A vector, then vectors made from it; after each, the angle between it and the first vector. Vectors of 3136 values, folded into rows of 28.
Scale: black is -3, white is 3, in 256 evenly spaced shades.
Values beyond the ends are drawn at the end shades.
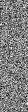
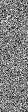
orthogonal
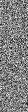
nearly opposite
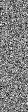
nearly parallel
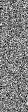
nearly parallel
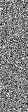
nearly opposite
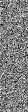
partly opposed
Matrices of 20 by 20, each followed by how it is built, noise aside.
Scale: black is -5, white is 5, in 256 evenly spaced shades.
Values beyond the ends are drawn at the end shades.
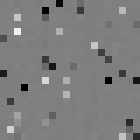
sparse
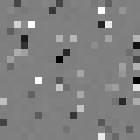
sparse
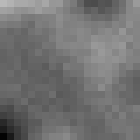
smooth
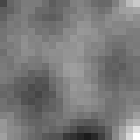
smooth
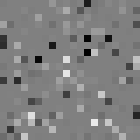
sparse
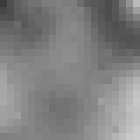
smooth
